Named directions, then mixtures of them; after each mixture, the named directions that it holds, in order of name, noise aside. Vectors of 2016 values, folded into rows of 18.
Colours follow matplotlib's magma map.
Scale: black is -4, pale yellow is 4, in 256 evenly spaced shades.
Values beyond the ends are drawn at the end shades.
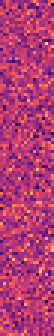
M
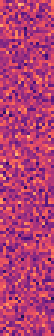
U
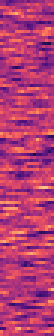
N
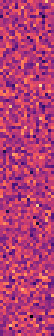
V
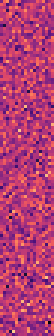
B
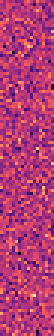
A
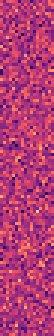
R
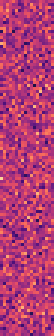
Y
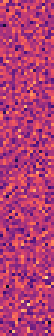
B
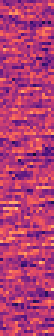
N, R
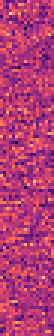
N, U, V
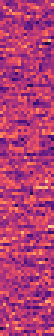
M, N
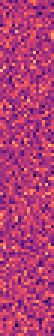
M, R, V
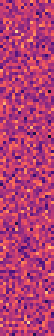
R, U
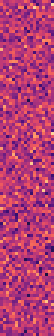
M, R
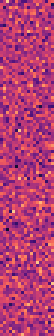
B, M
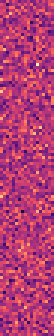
B, R, V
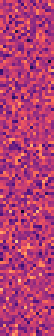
A, R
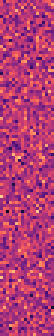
R, V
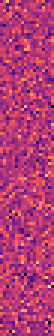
B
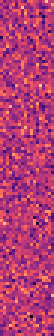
V
